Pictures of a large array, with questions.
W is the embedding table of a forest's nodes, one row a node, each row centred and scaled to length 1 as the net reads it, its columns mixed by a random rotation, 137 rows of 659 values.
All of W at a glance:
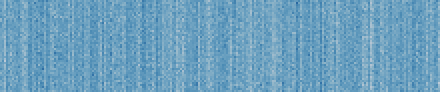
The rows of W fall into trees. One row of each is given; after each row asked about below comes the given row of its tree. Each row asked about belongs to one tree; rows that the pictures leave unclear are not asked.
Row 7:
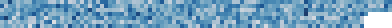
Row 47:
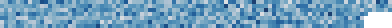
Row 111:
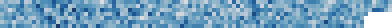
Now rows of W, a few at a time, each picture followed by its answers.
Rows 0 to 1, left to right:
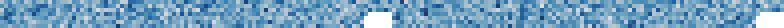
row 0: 7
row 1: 7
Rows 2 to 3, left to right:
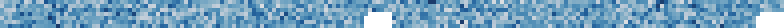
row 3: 47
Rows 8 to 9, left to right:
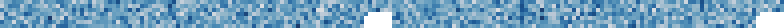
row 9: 7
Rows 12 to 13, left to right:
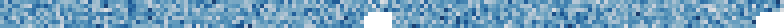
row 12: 7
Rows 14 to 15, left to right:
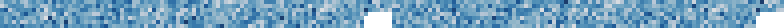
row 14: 111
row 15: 111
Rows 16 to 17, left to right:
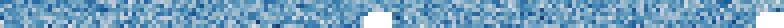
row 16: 47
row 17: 7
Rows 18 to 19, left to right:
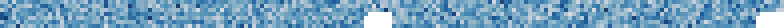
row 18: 7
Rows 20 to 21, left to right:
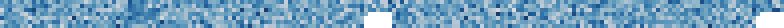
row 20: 7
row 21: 7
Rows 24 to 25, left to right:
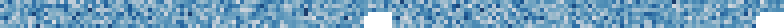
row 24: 7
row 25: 7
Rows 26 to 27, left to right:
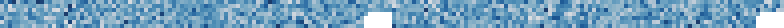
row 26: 47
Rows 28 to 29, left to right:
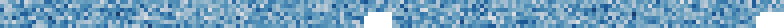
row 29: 47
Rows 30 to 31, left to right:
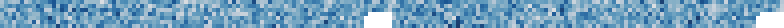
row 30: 111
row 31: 111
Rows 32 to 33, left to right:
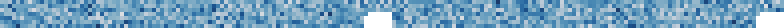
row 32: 47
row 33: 7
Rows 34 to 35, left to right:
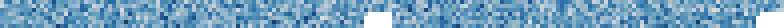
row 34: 111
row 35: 111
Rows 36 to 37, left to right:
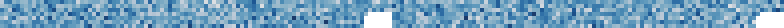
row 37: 7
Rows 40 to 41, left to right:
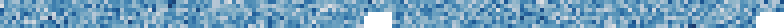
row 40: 111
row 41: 7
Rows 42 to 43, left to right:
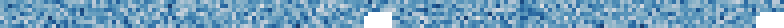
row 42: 111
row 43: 7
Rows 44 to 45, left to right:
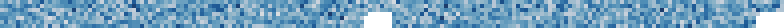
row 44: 47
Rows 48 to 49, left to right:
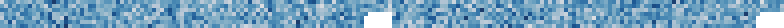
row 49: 7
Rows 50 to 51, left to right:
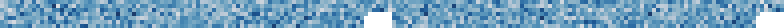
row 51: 7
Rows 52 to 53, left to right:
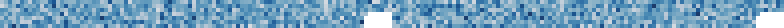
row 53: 7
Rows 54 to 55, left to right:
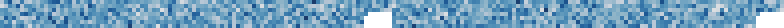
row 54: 111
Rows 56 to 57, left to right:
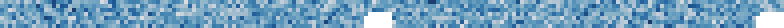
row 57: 47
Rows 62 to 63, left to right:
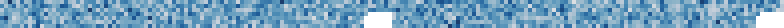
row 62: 7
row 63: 111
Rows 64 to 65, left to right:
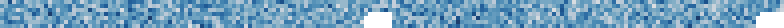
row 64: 7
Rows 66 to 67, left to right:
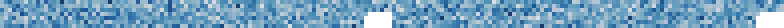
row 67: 111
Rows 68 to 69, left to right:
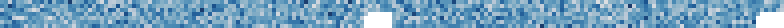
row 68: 47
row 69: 111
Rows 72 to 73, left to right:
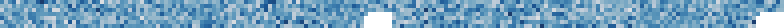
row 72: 47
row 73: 111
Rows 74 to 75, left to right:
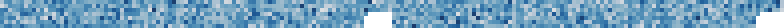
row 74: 111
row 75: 111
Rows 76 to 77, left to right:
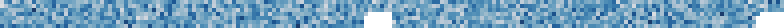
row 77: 47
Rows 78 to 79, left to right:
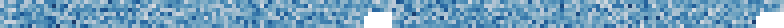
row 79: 111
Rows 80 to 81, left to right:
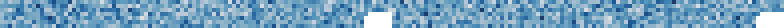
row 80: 111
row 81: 7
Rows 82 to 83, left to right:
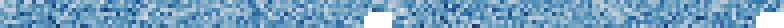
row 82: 111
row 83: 111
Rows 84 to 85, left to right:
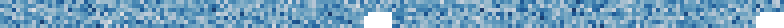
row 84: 47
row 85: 7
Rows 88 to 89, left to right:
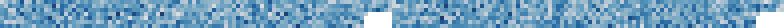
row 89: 111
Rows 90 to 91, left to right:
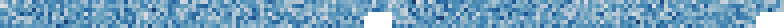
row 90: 111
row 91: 111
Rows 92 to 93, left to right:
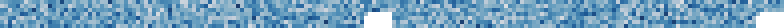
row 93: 47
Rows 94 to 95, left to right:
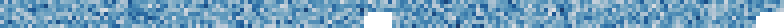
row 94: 7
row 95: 111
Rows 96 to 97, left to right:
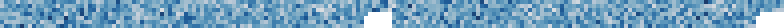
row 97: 111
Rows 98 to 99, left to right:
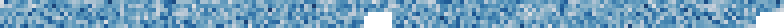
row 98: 111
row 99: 111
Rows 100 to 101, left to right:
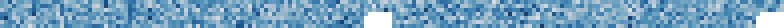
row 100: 7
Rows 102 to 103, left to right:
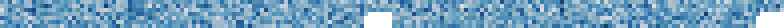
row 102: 7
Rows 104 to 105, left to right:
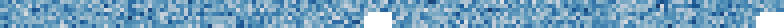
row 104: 7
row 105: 47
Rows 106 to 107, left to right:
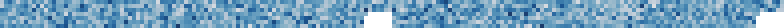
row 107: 111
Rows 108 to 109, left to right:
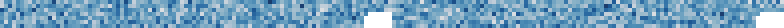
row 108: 111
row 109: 47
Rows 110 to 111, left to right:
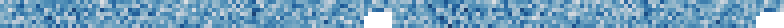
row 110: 111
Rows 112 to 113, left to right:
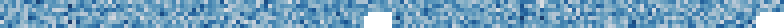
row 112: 47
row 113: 7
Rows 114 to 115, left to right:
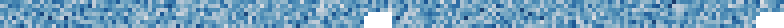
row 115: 7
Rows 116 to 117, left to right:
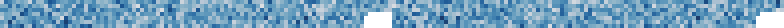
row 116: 111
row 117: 111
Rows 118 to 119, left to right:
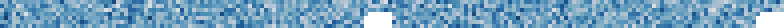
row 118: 7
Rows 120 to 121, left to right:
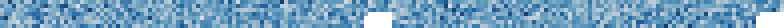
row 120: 7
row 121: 111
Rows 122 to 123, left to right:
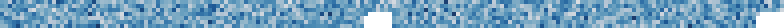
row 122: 47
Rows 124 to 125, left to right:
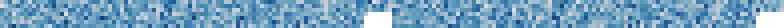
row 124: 111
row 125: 111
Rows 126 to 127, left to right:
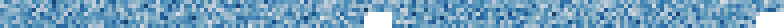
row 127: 111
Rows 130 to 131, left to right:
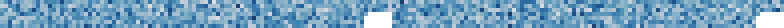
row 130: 111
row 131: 7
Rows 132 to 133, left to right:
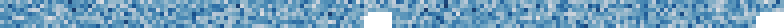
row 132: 47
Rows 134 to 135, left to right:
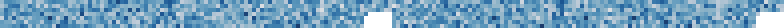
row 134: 111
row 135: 111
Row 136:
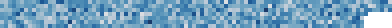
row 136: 47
